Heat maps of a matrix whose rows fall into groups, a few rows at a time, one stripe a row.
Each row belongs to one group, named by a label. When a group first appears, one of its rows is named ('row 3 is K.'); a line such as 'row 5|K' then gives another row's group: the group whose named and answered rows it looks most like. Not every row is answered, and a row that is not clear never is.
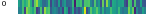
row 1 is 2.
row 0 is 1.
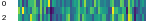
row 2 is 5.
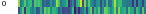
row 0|1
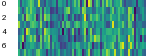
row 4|2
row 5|2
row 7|1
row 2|2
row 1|5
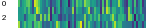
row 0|1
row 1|1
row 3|1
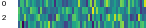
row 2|1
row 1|5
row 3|2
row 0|2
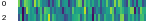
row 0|1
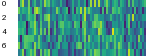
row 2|2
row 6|1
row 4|5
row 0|2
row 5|1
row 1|1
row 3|5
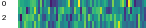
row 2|1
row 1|5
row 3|1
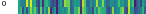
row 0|5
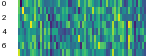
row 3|5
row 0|1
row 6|5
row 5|2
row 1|5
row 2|1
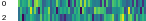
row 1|5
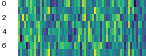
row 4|1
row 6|5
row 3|1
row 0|5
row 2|5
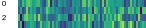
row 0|1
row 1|2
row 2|1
